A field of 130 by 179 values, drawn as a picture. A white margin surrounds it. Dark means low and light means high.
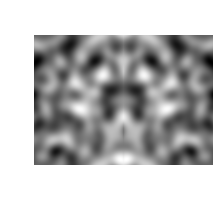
The left and right halves mirror each other. Overall the values sit about 50% of the way up the scale. The texture varies smoothly and slowly. There are no lone odd cells.
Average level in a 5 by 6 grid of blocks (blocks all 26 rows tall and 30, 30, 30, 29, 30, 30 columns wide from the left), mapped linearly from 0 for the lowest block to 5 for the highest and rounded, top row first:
112211 | 123321 | 150051 | 023320 | 124421
